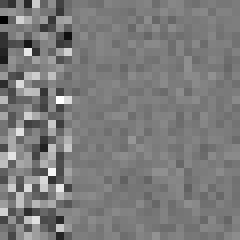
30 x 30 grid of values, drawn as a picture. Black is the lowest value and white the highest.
Histogram: heavy tails on both sides. Stripes: none. Mirror symmetry: none. Average level on the scale: 50%. Slope: none. Seam: vertical, 30% of the way across, the right part calmer.
